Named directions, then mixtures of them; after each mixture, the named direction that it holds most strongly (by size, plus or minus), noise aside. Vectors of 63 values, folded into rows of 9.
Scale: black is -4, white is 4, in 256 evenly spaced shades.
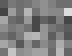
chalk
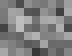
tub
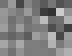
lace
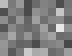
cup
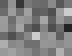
lace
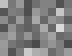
cup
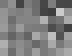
lace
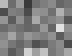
cup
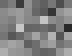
lace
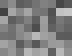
chalk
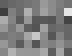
chalk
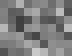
tub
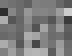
chalk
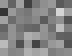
cup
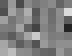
chalk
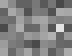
cup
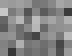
chalk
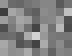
tub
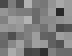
cup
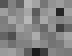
cup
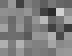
lace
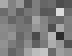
cup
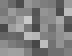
tub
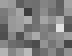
tub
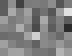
chalk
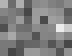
cup
